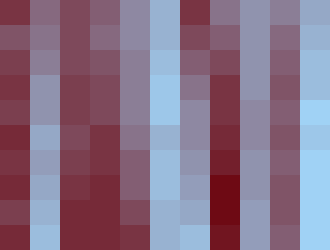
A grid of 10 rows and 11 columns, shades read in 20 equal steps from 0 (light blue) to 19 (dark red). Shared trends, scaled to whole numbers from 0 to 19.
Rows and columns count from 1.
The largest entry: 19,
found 2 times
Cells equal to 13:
9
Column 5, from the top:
7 7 8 8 8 9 11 11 13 15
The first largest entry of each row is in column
1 3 1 1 8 1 8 8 8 8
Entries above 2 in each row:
11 11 9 9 9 10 9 9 10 8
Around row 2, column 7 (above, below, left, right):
15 11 3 11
